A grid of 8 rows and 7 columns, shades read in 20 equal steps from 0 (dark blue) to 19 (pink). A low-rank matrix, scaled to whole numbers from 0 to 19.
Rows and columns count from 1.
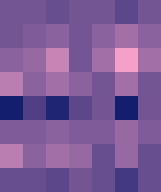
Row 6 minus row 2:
1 0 0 1 -1 -1 -1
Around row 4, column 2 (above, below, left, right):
11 5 14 12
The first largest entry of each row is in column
1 6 6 1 5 6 1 4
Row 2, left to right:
8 9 10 8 10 12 10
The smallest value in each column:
0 5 1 6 7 0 7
